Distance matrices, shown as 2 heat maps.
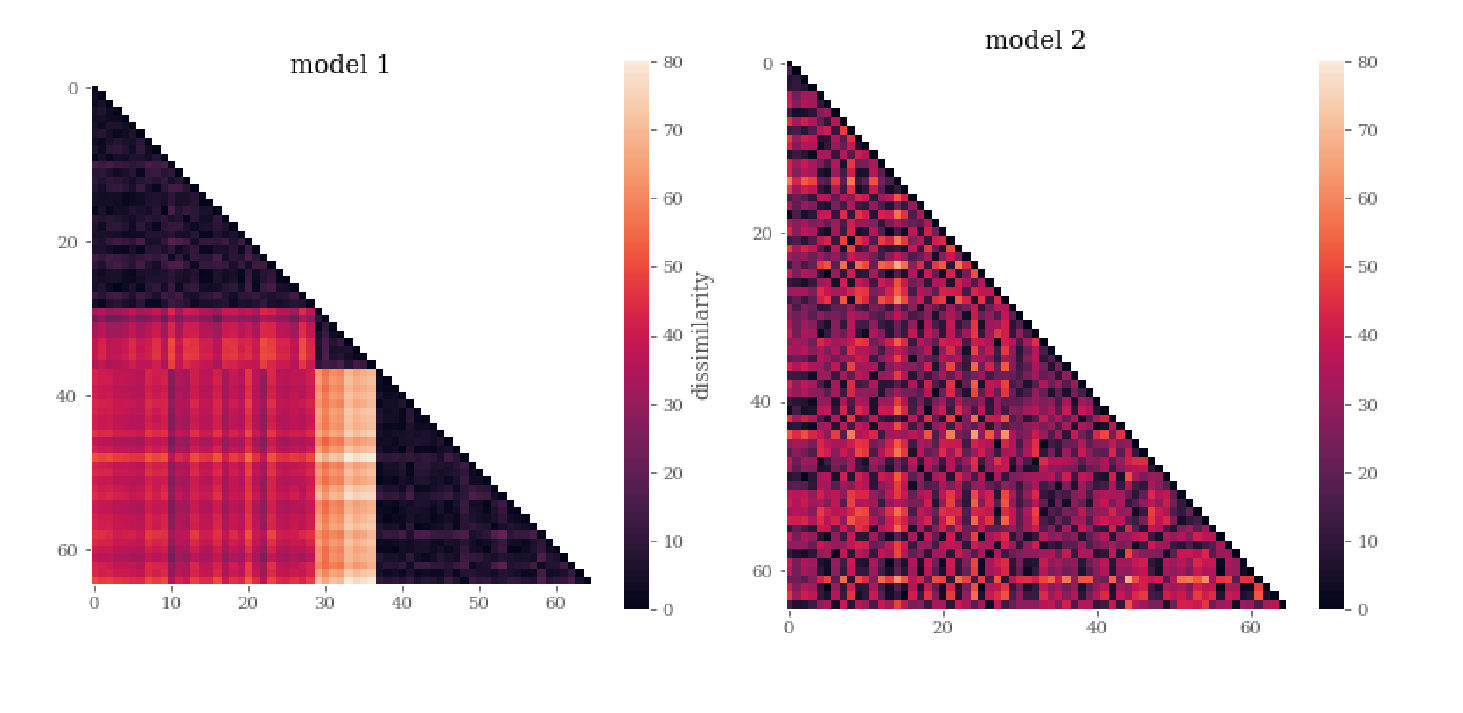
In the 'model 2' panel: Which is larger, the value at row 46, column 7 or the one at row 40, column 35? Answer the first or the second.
the first
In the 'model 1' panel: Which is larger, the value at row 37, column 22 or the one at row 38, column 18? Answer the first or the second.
the second
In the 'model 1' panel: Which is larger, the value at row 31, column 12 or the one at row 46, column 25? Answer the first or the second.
the first
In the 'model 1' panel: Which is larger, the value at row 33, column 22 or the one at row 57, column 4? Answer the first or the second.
the first
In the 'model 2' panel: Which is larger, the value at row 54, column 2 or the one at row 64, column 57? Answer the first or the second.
the first
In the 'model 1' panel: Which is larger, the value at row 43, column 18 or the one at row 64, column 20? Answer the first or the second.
the second
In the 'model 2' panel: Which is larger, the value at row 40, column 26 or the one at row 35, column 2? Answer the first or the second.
the second
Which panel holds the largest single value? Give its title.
model 1
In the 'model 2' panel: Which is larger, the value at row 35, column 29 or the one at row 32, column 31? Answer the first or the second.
the first
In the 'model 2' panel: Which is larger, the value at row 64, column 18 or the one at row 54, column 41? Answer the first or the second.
the second
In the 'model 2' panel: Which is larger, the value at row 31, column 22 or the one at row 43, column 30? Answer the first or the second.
the second
